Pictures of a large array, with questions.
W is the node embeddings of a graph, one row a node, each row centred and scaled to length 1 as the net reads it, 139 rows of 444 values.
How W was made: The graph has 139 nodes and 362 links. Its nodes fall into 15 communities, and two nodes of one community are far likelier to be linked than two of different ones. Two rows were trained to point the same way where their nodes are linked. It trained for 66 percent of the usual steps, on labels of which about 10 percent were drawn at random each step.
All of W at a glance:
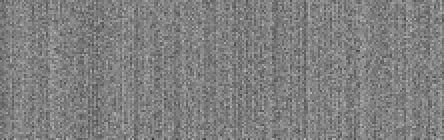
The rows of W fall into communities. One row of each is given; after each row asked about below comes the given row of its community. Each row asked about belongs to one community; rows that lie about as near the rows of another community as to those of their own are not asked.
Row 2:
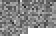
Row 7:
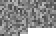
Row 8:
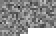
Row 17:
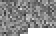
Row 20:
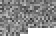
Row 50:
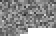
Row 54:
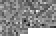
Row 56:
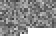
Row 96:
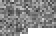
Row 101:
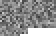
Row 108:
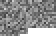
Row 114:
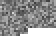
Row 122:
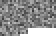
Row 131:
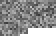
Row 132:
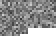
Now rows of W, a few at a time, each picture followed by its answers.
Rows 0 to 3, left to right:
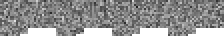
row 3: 7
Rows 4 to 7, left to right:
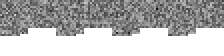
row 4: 8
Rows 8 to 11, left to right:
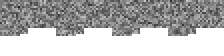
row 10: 8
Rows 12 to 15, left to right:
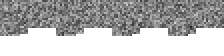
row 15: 108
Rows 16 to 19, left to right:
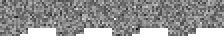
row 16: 101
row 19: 8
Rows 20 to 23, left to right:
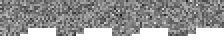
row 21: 114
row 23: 8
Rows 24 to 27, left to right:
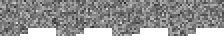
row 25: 122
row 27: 20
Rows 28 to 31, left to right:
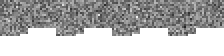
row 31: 114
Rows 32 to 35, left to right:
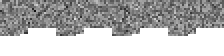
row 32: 54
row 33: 56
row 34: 8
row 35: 101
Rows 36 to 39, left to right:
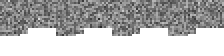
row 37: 56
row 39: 122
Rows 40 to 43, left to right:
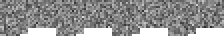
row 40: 108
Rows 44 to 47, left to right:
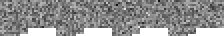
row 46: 7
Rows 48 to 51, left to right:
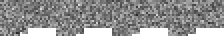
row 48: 20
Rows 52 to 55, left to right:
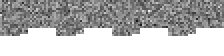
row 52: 50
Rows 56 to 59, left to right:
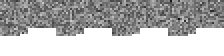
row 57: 122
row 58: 17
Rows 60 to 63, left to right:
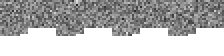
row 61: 131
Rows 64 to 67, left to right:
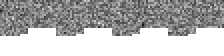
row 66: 50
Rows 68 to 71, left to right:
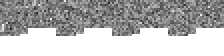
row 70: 131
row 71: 131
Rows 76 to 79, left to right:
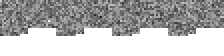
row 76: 131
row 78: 50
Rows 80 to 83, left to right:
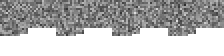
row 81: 56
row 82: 96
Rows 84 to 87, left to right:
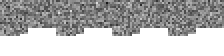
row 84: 2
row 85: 131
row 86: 114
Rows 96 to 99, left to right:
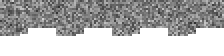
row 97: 101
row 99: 108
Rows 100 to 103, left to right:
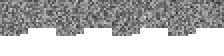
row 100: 17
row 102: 122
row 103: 7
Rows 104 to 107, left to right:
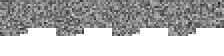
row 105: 132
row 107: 122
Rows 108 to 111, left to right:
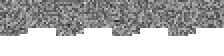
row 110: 114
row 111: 101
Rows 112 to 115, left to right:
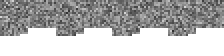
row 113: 8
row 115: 2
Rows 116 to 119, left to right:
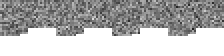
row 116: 50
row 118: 122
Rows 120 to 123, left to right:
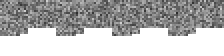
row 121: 101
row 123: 7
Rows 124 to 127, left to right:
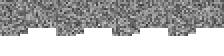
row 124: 114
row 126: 108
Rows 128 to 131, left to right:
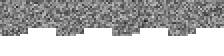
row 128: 17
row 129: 132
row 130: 50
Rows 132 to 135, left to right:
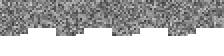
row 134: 7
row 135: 131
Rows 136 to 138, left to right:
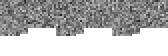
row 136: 7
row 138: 114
